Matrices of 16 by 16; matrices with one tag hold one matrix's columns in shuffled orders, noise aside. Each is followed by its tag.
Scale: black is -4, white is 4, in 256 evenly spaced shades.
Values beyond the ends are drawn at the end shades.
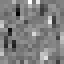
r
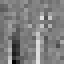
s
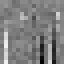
s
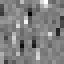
r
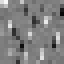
r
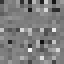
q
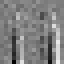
s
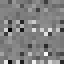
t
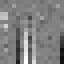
s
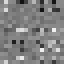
q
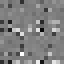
t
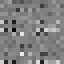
t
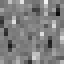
r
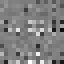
t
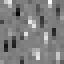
r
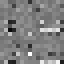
t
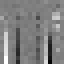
s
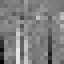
s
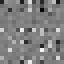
q
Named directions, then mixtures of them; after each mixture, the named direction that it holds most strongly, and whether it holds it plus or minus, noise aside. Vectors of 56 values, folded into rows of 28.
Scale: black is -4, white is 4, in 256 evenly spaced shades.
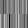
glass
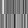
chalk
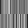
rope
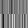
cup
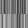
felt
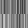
felt, plus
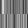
chalk, plus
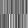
glass, minus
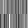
glass, minus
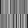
rope, plus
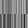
felt, minus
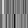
chalk, plus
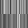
felt, minus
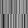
cup, plus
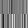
cup, plus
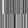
chalk, plus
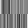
rope, minus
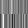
cup, minus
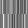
cup, minus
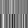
cup, minus
